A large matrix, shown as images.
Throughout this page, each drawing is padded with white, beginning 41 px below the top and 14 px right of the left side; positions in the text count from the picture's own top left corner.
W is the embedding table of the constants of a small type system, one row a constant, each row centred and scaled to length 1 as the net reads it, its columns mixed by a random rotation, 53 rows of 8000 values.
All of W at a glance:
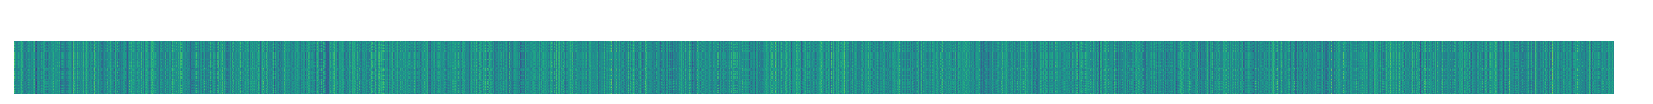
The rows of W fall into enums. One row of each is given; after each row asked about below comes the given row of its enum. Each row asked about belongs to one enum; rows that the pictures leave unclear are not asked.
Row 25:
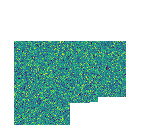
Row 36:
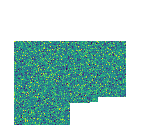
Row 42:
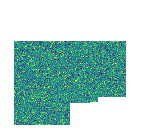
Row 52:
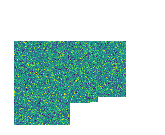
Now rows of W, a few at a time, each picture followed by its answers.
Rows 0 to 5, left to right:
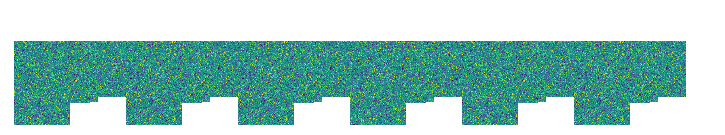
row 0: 52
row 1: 25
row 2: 25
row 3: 36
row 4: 52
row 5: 25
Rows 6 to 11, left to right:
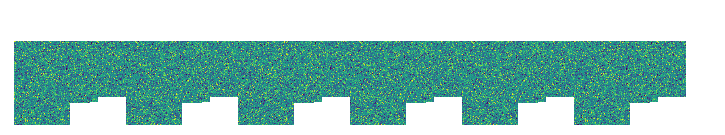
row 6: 36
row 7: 52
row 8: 25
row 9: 52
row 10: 52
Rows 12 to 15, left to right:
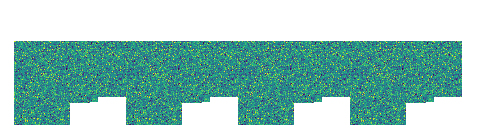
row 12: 36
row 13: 36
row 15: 36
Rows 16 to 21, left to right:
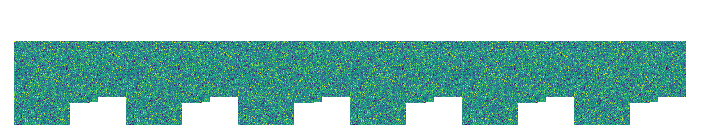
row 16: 36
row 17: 36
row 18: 52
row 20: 36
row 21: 25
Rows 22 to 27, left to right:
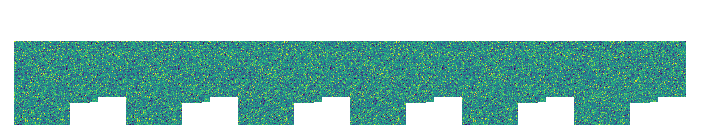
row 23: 36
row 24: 25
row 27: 42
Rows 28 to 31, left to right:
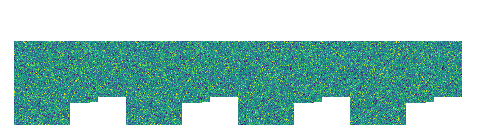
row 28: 52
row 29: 52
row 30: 36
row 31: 25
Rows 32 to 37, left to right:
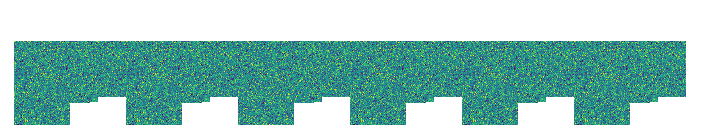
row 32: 36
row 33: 36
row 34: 52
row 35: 36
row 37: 36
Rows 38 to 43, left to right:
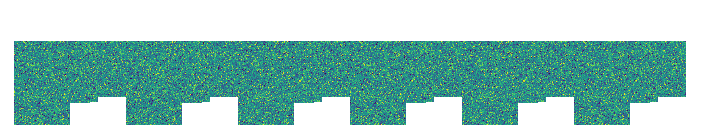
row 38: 52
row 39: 25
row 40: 42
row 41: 52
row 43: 52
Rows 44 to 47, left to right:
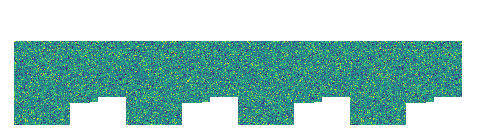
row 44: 36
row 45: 42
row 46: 52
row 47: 36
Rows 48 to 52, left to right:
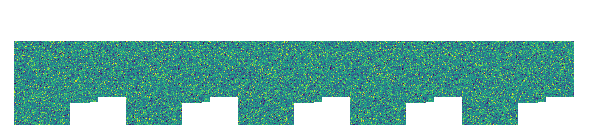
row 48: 42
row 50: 25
